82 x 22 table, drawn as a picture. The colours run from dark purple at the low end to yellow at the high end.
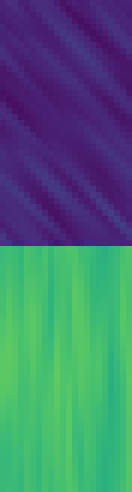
It is made of 2 by 1 panels. Panel 1,1: very low, slanting down to the right, faint in contrast. Panel 2,1: high, streaked downward, faint in contrast.
